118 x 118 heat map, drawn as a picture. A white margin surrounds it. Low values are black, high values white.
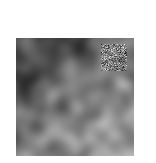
In the top right lies a patch that is rougher than the rest. No regular stripes run through it. Neither half mirrors the other. Values change most from cell to cell in the top right. Values rise toward the bottom right. No single row or column stands out from its neighbours. The ninth with the highest average is the bottom right.
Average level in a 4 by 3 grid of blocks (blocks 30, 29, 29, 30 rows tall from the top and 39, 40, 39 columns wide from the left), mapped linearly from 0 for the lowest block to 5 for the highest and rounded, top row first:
003
033
234
345
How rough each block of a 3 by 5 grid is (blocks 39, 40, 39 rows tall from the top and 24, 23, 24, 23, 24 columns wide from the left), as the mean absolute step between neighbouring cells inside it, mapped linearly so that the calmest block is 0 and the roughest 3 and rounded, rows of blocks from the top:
00023
00000
00000
